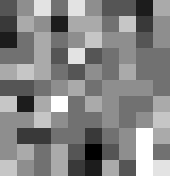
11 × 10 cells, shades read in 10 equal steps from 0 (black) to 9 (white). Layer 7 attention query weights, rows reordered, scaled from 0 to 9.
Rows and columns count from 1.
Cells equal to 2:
6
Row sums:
46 44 45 45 49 44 52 51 43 45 51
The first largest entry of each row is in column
3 8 6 5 2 5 4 3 9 9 9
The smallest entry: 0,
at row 10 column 6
